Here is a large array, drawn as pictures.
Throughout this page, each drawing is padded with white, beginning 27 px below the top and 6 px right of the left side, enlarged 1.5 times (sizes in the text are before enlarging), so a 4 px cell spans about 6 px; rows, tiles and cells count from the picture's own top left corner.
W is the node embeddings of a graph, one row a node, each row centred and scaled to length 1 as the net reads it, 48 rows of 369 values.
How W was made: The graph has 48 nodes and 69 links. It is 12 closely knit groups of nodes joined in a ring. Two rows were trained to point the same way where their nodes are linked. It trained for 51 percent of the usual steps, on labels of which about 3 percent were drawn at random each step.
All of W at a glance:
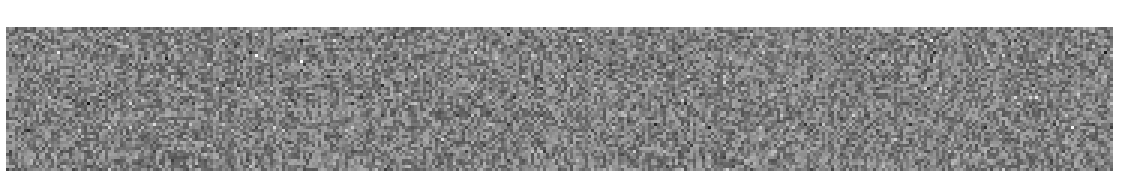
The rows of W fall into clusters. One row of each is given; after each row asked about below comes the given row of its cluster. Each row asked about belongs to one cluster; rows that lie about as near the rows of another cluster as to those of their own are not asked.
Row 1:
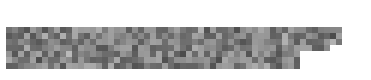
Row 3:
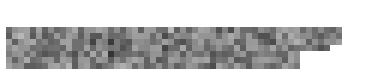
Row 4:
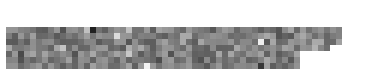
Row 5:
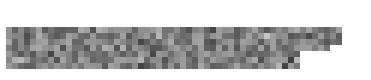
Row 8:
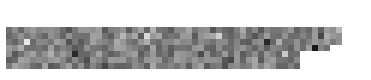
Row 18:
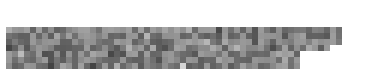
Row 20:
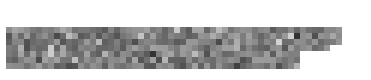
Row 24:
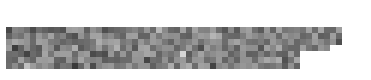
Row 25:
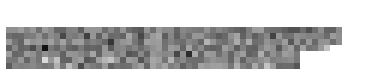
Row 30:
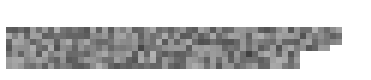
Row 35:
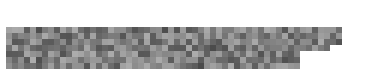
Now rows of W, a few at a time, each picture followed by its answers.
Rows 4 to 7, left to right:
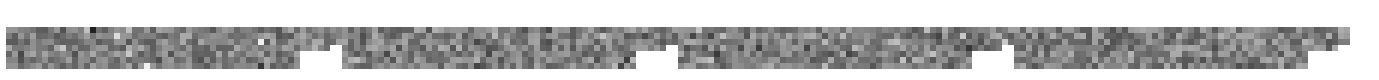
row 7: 20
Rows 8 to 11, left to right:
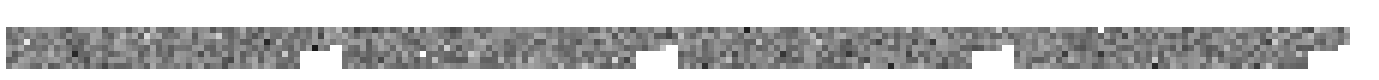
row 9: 24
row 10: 24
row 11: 4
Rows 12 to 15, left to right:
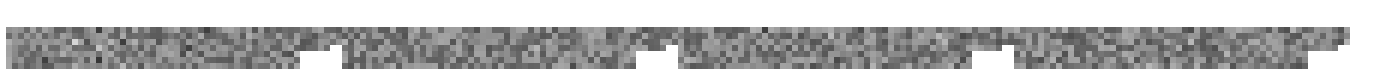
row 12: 25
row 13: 1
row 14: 5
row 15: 4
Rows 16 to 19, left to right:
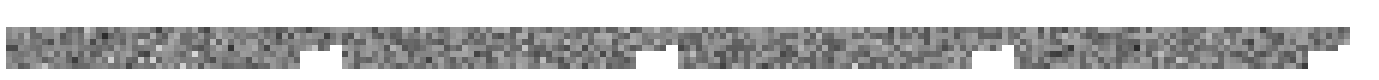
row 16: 20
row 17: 4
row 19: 3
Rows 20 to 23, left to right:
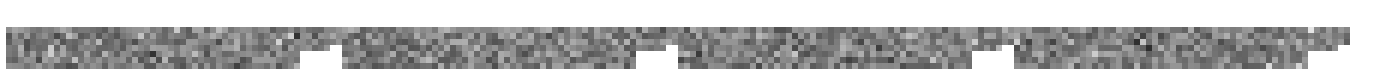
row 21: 18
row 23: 35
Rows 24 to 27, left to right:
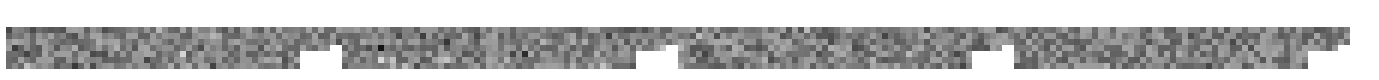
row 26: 25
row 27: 1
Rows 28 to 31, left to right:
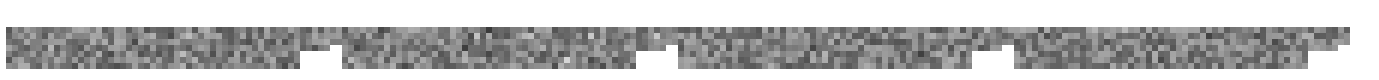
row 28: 8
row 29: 8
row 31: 18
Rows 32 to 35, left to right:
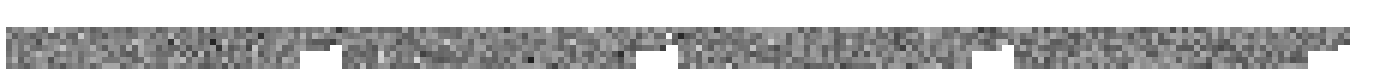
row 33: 24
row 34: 1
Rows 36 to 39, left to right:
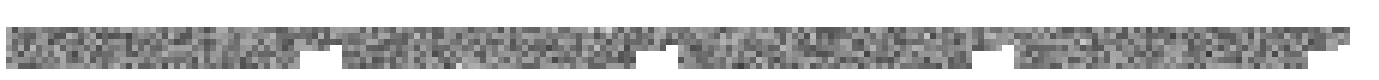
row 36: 5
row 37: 35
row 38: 8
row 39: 25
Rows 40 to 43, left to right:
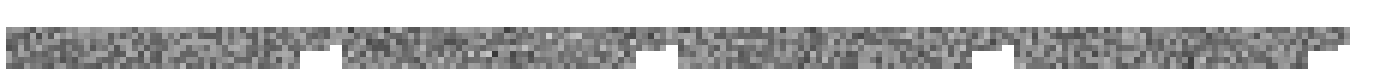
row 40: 18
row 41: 20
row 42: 30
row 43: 30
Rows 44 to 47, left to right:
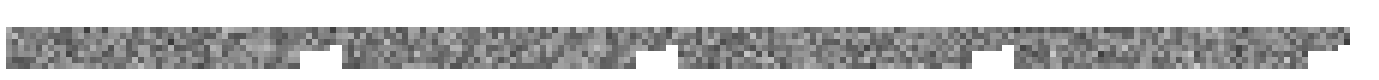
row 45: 1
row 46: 35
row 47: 24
